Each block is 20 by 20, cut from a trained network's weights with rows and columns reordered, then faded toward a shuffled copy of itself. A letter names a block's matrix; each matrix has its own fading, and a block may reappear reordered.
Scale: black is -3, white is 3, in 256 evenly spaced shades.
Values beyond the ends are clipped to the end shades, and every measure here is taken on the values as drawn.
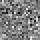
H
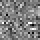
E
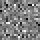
E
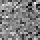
E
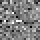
E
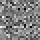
E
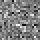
E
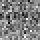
H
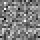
H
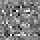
E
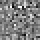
E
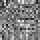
E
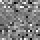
E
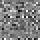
E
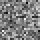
H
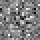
E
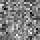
H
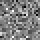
H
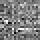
E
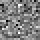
E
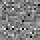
H
